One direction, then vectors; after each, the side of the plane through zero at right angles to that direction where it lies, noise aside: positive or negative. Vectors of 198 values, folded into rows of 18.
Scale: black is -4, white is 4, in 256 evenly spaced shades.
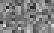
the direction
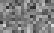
positive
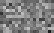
positive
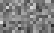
negative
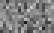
negative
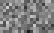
negative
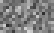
positive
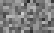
negative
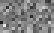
positive
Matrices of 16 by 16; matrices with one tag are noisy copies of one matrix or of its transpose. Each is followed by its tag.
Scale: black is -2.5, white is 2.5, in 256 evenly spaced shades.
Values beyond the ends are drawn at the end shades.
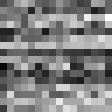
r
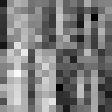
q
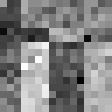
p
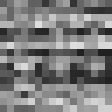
r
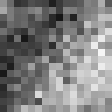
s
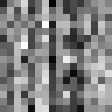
r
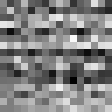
r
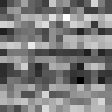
r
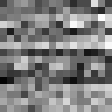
r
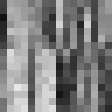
q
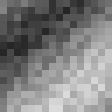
s
